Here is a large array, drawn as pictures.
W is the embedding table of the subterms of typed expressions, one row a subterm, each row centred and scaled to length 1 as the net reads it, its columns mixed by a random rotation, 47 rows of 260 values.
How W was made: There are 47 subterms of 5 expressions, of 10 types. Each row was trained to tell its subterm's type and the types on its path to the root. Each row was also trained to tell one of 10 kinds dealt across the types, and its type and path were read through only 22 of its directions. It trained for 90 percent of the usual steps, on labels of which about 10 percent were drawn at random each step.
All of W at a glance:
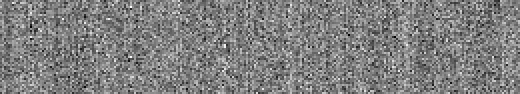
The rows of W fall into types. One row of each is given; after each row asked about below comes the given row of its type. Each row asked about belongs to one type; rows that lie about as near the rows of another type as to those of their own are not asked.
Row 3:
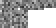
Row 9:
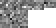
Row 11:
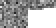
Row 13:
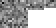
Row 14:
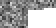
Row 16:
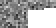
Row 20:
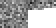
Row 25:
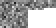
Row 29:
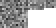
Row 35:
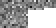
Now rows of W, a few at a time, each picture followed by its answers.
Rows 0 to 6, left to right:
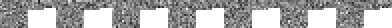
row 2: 25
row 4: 35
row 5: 11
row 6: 11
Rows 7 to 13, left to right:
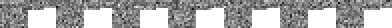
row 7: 3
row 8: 13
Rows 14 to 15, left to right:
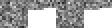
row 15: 20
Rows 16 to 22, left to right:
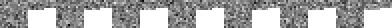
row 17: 35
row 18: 14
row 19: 13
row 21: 9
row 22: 20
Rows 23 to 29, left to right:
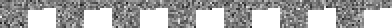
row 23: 20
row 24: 3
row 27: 16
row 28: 9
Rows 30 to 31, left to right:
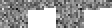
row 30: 29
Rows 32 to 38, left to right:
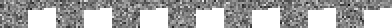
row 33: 29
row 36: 11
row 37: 20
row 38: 13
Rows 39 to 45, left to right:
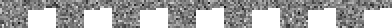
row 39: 9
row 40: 13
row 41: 29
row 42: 11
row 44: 3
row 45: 25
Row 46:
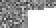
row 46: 29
